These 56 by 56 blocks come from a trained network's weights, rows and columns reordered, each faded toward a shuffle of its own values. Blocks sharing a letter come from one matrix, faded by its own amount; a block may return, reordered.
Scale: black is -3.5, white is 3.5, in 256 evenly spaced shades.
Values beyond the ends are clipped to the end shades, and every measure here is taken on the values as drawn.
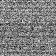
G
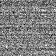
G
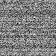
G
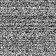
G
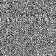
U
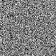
U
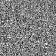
U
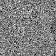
U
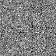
U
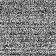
G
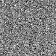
U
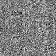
U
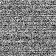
G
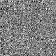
U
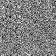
U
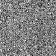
U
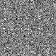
U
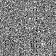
U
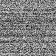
G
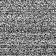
G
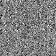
U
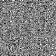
U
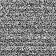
G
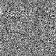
U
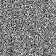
U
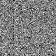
U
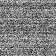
G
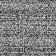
G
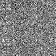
U
